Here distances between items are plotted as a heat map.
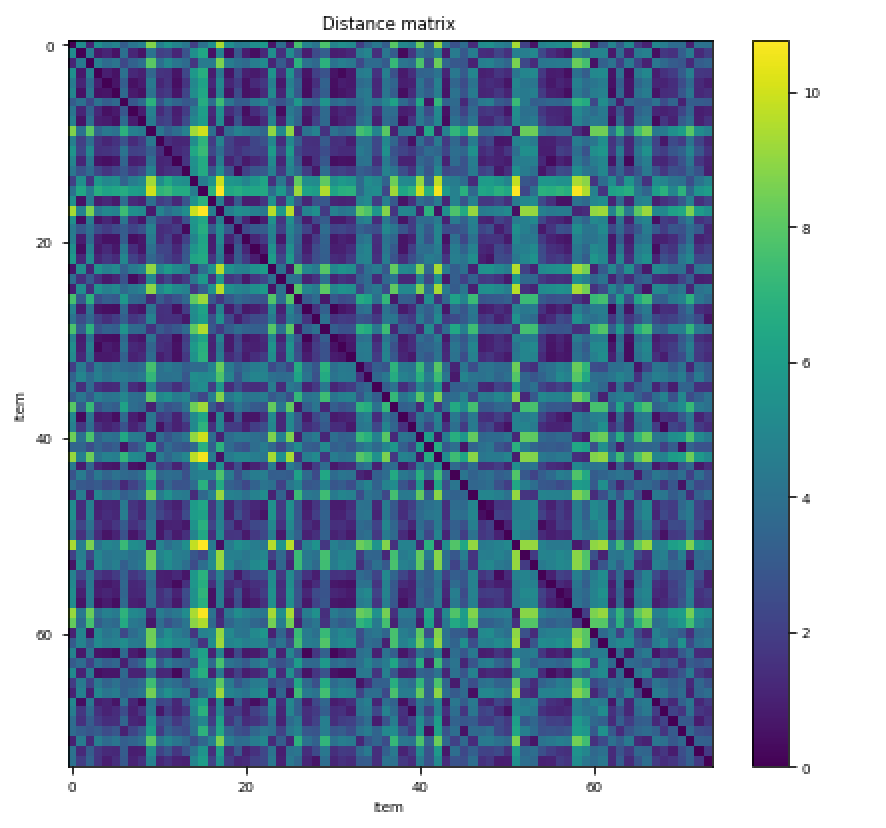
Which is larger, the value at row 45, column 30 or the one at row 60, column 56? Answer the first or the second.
the second
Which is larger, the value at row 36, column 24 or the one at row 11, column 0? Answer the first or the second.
the second
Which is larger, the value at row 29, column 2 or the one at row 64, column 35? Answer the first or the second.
the first
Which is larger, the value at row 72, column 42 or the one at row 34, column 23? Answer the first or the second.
the first
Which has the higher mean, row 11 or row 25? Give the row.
25
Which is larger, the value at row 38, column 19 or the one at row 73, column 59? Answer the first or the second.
the second
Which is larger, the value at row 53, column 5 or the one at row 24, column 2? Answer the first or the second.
the first
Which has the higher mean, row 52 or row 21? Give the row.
52
